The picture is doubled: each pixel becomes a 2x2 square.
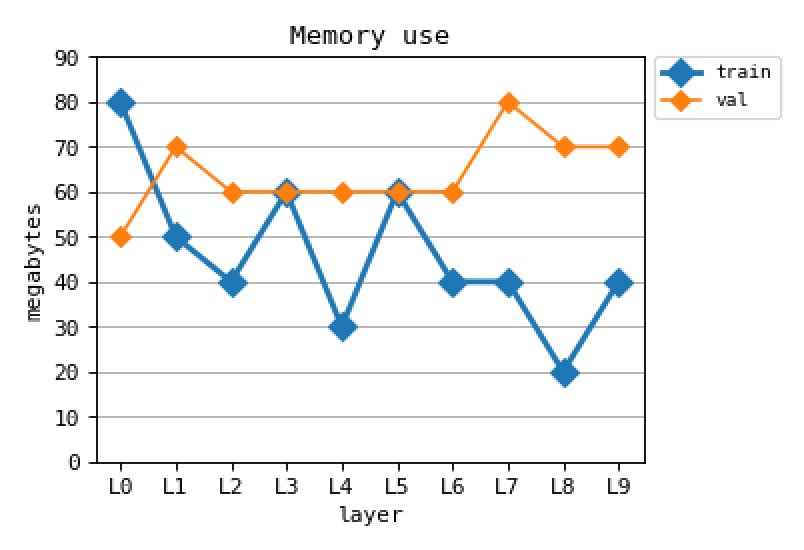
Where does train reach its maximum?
L0
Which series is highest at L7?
val
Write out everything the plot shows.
Title: Memory use
x-axis: layer, ticks L0 L1 L2 L3 L4 L5 L6 L7 L8 L9
y-axis: megabytes, ticks 0 10 20 30 40 50 60 70 80 90
Legend: train, val
Values:
train: 80 50 40 60 30 60 40 40 20 40
val: 50 70 60 60 60 60 60 80 70 70
